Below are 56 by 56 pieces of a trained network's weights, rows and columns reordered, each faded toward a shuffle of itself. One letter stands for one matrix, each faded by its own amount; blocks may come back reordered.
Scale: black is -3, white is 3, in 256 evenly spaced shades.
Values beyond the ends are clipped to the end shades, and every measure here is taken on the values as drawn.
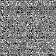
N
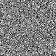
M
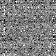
N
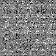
N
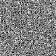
M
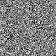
M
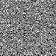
M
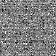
N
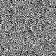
M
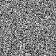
M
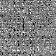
N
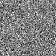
M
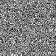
M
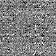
N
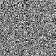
M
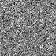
M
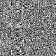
M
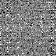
N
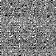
N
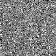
M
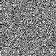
M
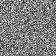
M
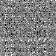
N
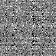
N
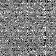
N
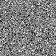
M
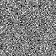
M
